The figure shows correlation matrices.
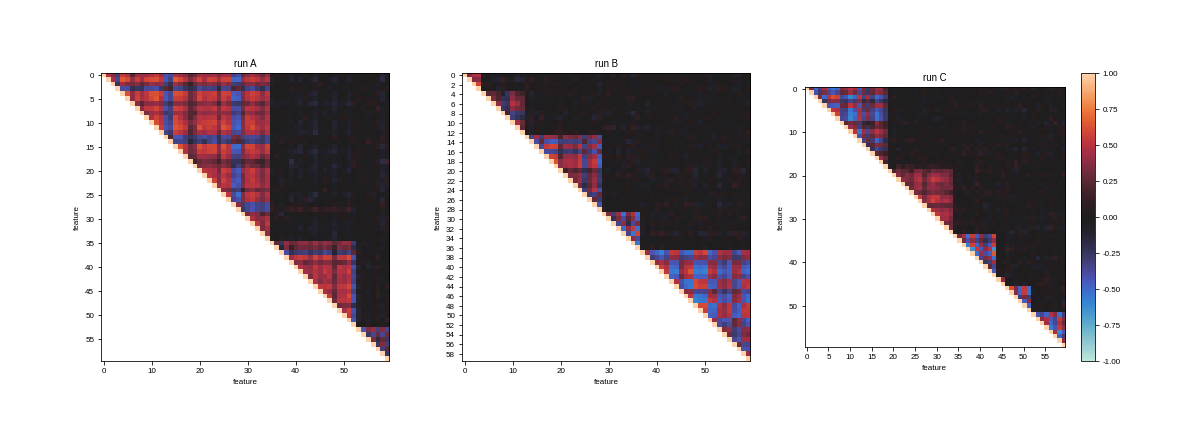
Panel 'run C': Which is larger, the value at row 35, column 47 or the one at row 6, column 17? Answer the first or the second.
the first
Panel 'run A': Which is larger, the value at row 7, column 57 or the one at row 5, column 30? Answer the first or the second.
the second
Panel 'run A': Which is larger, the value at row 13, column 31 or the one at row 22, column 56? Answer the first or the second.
the second
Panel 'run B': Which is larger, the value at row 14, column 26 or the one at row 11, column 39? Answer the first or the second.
the second
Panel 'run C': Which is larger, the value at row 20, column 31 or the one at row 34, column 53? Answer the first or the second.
the first
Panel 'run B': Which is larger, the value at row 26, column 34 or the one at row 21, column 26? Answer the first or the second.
the second
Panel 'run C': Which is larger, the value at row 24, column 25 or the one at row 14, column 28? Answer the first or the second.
the first
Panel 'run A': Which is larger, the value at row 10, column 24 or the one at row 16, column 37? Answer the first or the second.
the first
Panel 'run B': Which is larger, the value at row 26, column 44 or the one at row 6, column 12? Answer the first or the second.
the second
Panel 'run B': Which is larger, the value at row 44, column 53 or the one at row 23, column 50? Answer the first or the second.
the first
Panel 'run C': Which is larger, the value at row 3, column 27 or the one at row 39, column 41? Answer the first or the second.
the second
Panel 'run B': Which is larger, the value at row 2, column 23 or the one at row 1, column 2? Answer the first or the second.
the second
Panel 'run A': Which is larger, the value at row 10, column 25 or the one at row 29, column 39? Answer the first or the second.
the first
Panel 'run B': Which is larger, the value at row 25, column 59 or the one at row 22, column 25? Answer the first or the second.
the first
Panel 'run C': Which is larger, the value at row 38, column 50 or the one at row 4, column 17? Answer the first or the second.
the second
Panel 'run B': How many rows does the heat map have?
60
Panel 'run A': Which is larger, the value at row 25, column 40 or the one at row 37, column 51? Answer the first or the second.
the first
